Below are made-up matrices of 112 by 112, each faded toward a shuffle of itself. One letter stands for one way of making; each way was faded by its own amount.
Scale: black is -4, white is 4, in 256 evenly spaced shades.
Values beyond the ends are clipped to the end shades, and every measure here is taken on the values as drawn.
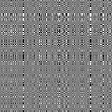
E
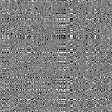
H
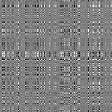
E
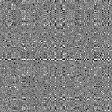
H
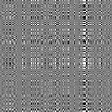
E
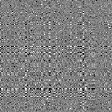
H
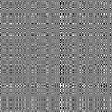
E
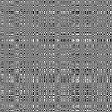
E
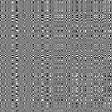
E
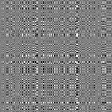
E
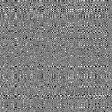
H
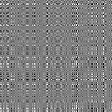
E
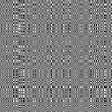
E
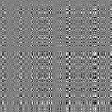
E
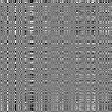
E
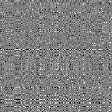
H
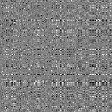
H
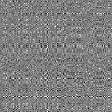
H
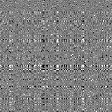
H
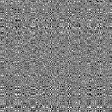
H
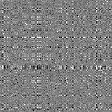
H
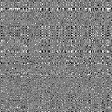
H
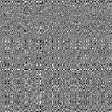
H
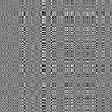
E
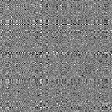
H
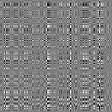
E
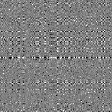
H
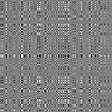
E
